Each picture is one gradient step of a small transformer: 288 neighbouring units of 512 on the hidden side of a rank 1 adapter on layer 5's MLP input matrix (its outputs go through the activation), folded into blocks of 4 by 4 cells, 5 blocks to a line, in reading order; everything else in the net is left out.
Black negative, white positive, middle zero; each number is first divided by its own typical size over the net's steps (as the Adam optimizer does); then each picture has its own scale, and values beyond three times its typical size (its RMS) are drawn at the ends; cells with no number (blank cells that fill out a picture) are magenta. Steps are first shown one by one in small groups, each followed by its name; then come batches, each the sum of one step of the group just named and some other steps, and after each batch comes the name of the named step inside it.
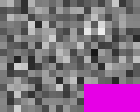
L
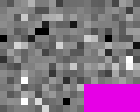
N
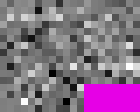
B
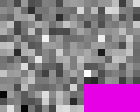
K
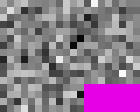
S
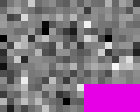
N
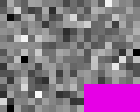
K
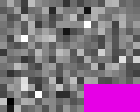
L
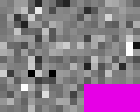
K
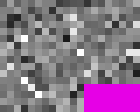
K
